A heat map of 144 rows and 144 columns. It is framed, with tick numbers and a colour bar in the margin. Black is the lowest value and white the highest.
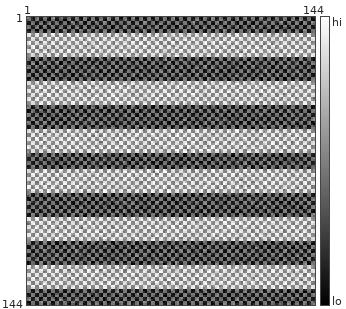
Overall the values sit about 50% of the way up the scale. Stripes running across repeat 6 times from top to bottom. A half turn leaves it unchanged. There is no overall slope.
